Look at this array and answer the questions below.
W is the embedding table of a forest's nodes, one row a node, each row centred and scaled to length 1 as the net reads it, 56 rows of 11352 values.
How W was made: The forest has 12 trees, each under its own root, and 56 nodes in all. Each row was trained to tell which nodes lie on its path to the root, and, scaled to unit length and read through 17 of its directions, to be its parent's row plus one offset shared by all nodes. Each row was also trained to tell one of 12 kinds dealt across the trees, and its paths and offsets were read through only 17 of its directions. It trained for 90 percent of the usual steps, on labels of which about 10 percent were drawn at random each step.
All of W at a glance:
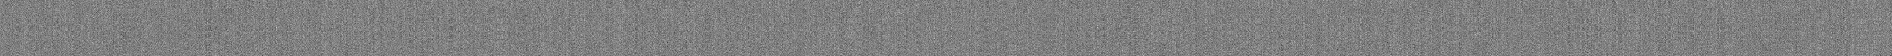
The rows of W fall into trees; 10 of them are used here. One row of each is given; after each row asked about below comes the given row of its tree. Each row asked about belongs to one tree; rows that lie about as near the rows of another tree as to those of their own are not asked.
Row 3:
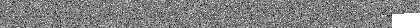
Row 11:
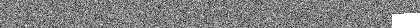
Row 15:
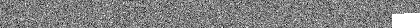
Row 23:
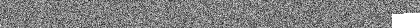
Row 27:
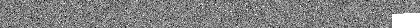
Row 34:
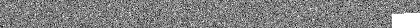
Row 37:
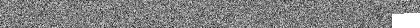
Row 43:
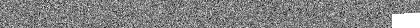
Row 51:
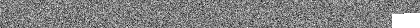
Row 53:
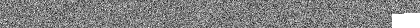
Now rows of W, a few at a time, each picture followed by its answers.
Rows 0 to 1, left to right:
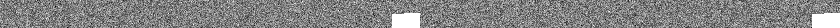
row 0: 53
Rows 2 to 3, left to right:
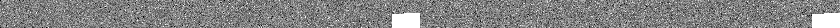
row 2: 27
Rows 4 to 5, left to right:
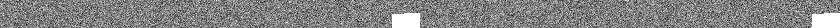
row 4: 11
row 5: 53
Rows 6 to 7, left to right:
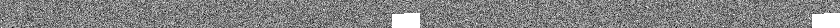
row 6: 3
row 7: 3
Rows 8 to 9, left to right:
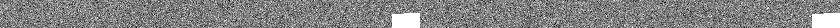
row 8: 51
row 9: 43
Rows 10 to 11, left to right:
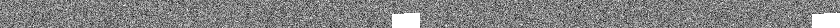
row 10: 43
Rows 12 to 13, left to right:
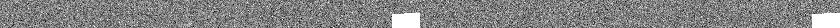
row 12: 43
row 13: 23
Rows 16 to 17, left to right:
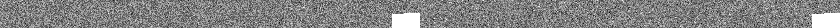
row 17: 43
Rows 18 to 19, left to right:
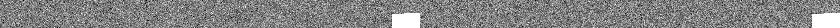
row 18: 27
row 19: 27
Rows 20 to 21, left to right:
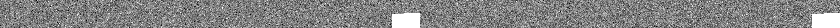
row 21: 37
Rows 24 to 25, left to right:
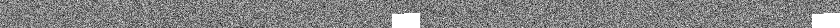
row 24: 51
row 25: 15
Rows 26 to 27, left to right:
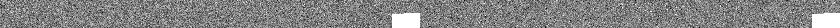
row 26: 34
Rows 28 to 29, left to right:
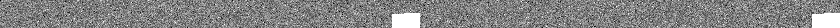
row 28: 27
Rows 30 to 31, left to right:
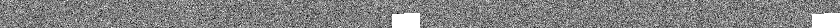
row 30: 3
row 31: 51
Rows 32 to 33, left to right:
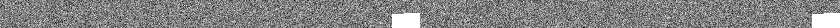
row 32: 34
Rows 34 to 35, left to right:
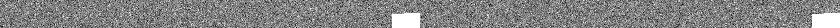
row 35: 27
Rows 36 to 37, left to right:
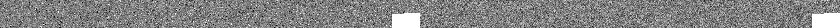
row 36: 27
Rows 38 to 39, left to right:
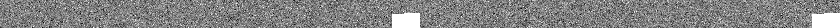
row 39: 51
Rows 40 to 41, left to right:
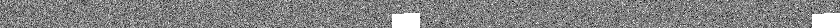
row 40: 15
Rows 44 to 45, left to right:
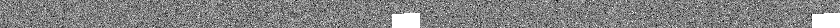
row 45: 3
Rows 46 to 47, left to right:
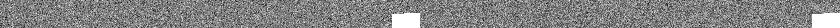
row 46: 11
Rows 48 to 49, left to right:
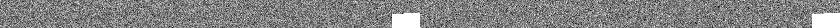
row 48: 23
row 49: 37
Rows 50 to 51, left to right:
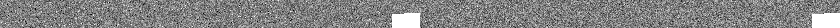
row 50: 3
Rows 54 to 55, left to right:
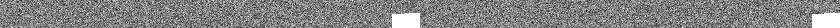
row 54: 51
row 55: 3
